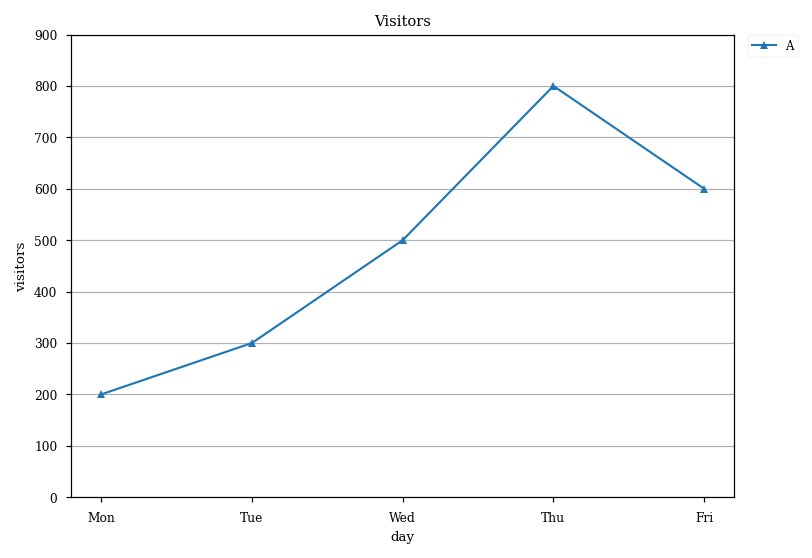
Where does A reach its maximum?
Thu
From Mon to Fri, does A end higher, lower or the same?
higher
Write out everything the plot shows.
Title: Visitors
x-axis: day, ticks Mon Tue Wed Thu Fri
y-axis: visitors, ticks 0 100 200 300 400 500 600 700 800 900
Legend: A
Values:
A: 200 300 500 800 600
